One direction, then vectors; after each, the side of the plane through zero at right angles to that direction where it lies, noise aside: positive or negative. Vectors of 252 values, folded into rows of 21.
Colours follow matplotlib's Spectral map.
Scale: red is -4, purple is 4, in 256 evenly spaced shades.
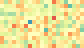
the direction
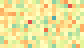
negative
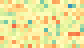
positive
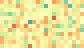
positive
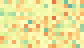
positive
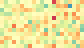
positive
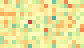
negative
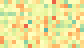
positive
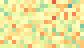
positive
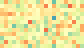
negative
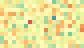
negative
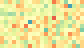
positive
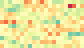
negative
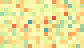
positive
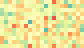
positive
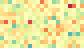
negative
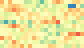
positive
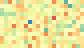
positive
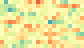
positive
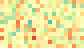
positive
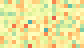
positive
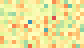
positive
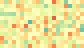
positive
